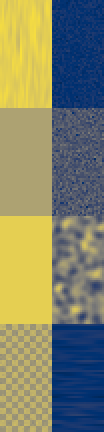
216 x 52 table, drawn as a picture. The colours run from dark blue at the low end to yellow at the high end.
It is made of 4 by 2 panels. Panel 1,1: very high, streaked downward, faint in contrast. Panel 1,2: very low, fine-grained, faint in contrast. Panel 2,1: high, flat. Panel 2,2: low, fine-grained. Panel 3,1: very high, flat. Panel 3,2: middling, blotchy, strong in contrast. Panel 4,1: high, checkered. Panel 4,2: very low, streaked across, faint in contrast.
